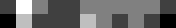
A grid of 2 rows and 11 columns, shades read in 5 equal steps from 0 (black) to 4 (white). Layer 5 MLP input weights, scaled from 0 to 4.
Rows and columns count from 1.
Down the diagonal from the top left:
1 3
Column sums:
1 7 3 2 2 5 4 3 4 3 1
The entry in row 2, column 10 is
1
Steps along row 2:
up down same same up down down up down down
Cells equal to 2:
8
